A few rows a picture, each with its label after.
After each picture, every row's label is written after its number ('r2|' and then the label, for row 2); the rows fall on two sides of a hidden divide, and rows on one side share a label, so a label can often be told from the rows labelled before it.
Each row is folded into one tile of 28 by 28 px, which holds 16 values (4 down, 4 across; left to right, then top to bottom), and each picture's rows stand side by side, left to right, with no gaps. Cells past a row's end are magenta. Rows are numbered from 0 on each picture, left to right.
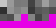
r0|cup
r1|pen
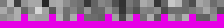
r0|cup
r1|cup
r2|cup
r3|pen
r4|pen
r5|cup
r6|cup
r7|cup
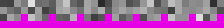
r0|pen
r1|cup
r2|cup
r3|cup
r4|cup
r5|cup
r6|cup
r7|cup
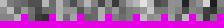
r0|cup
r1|pen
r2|cup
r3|cup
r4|pen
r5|cup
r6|cup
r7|cup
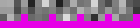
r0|cup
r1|pen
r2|pen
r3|cup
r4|cup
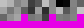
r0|cup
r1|pen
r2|pen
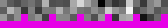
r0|cup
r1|pen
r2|pen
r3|cup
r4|pen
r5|pen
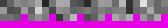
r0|pen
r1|cup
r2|cup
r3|pen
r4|cup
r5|cup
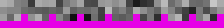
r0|cup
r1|pen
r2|pen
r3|pen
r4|cup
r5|pen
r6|pen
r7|pen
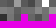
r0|pen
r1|pen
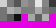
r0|cup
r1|cup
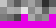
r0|cup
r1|cup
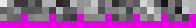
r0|cup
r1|pen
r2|pen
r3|cup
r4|pen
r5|cup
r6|pen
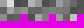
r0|cup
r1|cup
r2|cup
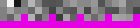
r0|cup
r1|cup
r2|pen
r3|cup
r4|cup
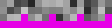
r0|cup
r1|pen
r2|cup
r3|pen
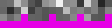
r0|pen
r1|pen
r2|cup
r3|cup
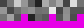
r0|pen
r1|pen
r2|pen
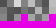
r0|pen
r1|cup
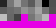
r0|pen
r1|cup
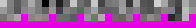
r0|cup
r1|cup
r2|pen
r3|cup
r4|cup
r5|pen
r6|pen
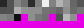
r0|pen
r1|pen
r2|cup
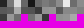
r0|pen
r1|pen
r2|cup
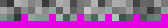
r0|pen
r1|cup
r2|cup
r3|cup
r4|cup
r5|pen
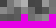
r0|pen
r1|pen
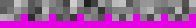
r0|pen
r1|pen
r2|pen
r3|pen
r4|cup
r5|cup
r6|cup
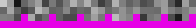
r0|cup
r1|cup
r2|pen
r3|cup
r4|cup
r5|pen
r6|pen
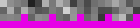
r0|cup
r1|pen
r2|cup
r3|pen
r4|cup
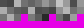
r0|pen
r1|pen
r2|cup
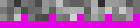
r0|cup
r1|pen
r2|cup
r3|cup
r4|cup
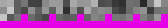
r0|cup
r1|pen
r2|pen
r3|cup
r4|pen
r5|pen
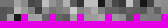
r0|pen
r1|pen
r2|cup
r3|cup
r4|pen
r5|pen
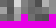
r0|pen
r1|pen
